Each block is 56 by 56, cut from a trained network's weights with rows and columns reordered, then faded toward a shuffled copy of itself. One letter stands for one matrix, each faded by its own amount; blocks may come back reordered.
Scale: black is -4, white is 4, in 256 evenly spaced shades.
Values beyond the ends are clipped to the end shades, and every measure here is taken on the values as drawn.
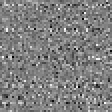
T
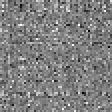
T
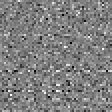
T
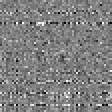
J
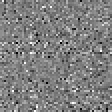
T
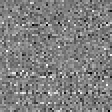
T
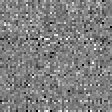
T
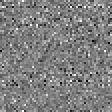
T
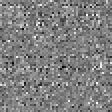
T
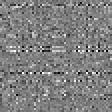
J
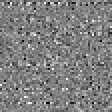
T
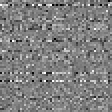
J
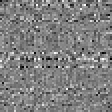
J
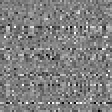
J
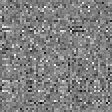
T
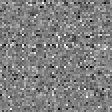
T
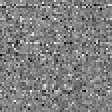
T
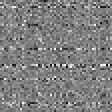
J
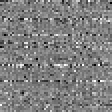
J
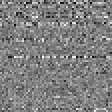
J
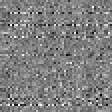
J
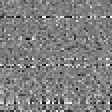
J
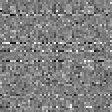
J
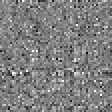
T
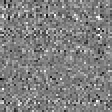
T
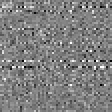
J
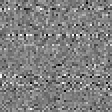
J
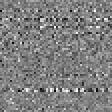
J
